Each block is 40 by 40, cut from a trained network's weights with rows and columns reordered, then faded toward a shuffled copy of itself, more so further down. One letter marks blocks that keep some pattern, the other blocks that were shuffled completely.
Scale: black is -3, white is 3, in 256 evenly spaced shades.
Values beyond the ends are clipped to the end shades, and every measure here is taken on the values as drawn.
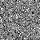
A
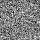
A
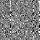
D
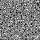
A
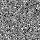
A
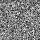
A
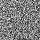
A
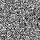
A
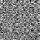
D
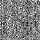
D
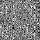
D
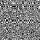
D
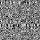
D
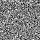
A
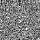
D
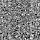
D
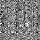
D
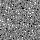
A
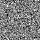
A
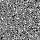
A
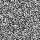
A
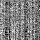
D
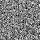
A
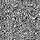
D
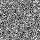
A
